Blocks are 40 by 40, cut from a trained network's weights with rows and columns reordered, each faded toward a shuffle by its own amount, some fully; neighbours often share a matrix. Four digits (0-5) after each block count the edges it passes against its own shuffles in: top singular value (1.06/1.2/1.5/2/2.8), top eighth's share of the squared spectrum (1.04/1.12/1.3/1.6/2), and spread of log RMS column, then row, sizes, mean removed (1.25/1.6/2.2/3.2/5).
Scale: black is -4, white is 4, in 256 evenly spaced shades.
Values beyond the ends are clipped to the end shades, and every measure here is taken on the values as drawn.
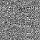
3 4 1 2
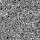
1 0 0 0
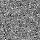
1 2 0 1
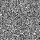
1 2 0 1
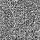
1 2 0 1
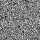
0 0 0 0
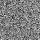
0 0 0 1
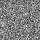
1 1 0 0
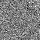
0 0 0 0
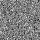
0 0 0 0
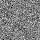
0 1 0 0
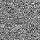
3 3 0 2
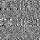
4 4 1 2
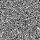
0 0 0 0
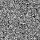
1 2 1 0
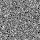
0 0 0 0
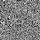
1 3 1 1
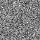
1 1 0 0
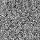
1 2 0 0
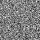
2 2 0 0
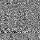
3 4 1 2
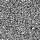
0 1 0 0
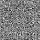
2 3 1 2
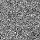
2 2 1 1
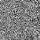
2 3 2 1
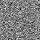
2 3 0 1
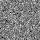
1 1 0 0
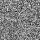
1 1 0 0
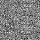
2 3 1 1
